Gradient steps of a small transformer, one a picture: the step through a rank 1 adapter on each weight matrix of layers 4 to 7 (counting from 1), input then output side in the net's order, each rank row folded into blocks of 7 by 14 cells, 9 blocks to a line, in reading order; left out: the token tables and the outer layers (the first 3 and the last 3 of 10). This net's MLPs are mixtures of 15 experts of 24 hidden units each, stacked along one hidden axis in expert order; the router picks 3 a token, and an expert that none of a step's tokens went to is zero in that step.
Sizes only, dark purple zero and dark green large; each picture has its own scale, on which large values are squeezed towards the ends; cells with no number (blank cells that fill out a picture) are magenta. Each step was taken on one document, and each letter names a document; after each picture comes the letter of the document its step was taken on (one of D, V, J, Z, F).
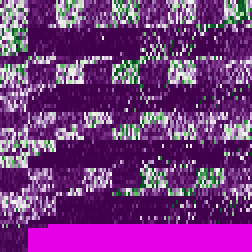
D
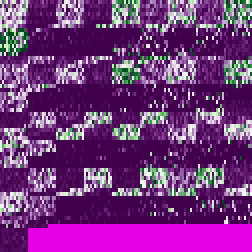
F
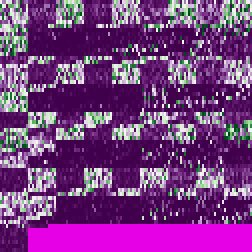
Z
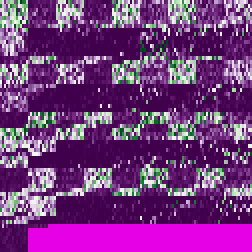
D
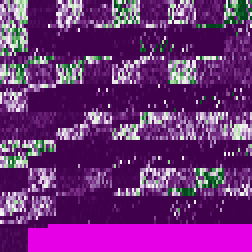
D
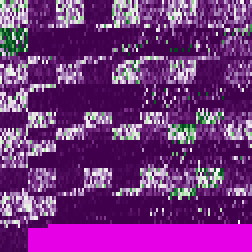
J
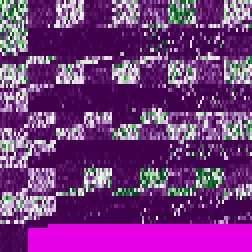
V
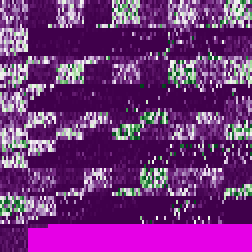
V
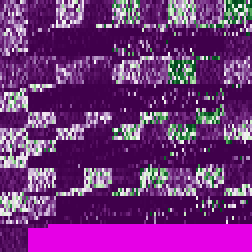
F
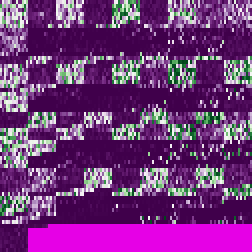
V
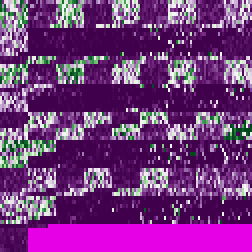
V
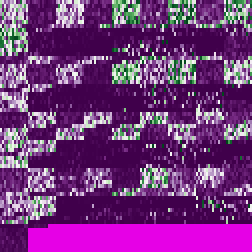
F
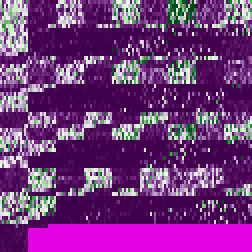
F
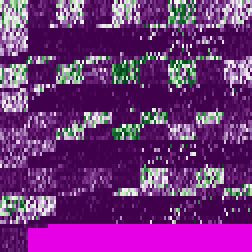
V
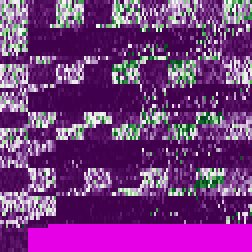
Z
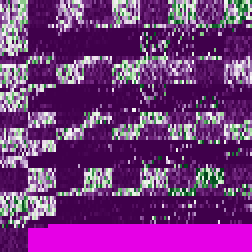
D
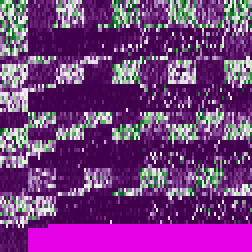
J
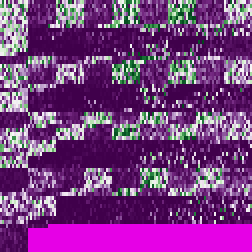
Z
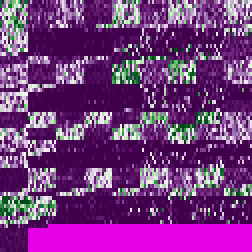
J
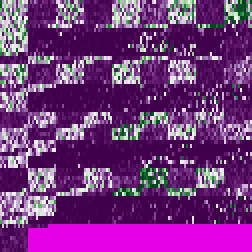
D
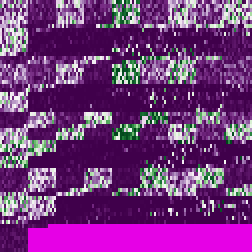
F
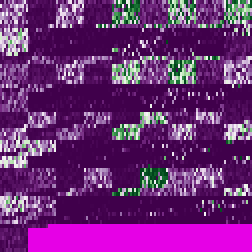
F
